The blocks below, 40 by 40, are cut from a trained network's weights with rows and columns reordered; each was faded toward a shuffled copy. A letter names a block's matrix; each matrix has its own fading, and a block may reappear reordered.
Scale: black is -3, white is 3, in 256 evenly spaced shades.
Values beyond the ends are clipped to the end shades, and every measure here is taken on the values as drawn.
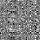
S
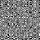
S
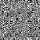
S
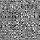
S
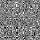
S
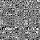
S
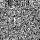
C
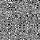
S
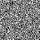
C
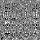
S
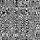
S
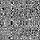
S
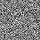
C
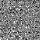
S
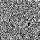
C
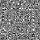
S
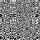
S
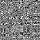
S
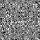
S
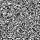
C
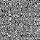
S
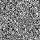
C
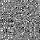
S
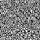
C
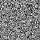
C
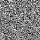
C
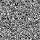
C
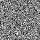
C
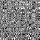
S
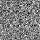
C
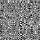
S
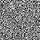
C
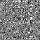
S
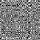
S
